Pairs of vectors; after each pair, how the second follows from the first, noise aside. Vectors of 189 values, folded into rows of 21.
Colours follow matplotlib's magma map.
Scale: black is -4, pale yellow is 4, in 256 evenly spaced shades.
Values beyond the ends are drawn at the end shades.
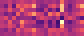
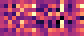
scaled up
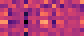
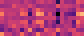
reversed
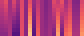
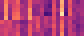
wrapped around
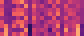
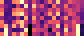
scaled up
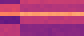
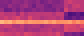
reversed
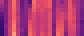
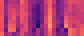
wrapped around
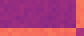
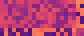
sign-scrambled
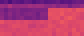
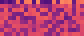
sign-scrambled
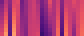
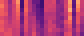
reversed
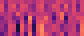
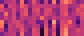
wrapped around
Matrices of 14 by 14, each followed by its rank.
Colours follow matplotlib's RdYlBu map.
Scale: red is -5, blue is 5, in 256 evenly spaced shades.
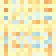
two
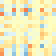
two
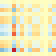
one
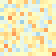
full rank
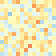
full rank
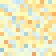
full rank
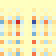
one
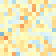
full rank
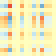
one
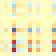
one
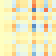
one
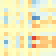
two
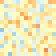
full rank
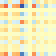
one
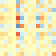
two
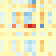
two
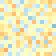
full rank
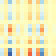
one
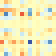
two
